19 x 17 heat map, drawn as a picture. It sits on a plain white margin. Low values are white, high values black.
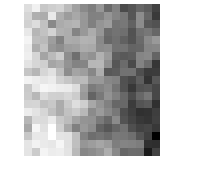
Slope: up to the right. Lone odd cells: none. Average level on the scale: 40%. Ninth with the lowest average: bottom left.
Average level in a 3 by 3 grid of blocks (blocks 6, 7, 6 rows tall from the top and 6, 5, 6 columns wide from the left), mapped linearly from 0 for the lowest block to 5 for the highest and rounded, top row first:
1 3 4 | 1 2 5 | 0 3 5
